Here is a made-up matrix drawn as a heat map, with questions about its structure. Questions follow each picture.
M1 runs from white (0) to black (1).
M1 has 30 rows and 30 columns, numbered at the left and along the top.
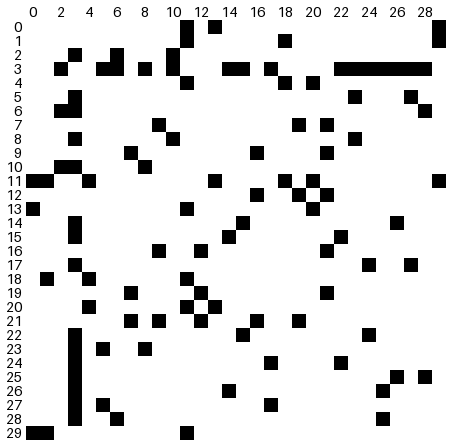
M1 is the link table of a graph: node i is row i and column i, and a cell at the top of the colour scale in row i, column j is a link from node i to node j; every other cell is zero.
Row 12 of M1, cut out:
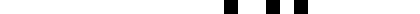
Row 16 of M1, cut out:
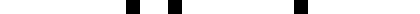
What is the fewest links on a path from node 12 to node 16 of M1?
1
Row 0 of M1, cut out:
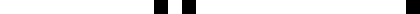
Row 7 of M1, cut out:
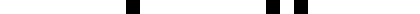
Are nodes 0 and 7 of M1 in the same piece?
no
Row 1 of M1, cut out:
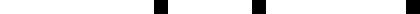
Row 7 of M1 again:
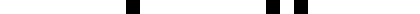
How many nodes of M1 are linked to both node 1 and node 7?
0
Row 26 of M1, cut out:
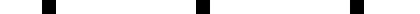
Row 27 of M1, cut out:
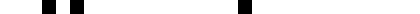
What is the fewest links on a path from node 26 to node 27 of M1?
2
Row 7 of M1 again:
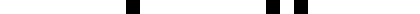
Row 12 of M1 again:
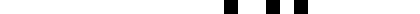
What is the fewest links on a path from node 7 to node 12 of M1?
2
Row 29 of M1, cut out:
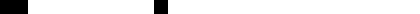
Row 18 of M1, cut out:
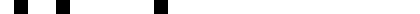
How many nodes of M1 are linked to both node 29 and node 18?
2
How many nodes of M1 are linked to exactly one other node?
0
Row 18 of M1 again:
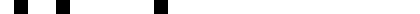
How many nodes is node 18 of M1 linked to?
3
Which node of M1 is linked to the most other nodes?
node 3
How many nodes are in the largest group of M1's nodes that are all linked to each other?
3
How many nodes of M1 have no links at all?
0
